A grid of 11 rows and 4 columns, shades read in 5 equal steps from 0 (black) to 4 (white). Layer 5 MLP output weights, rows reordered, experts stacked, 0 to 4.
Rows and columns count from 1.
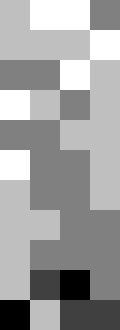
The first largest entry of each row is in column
2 4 3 1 3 1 1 1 1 1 2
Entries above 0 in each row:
4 4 4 4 4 4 4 4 4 3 3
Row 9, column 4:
2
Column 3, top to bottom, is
4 3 4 2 3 2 2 2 2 0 1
